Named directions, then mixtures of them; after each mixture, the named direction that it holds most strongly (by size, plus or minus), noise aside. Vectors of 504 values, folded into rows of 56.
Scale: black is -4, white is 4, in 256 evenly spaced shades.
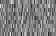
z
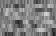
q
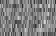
z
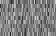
z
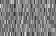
z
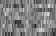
q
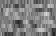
q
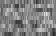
q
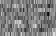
q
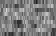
q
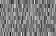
z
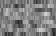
q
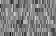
z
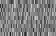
z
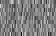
z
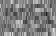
q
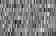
z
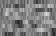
q
